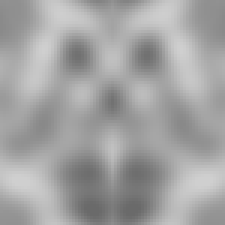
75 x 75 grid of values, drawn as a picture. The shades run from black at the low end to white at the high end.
No row or column stands out. The bottom middle is the ninth with the lowest average. It is mirror symmetric from left to right. The texture varies smoothly and slowly.
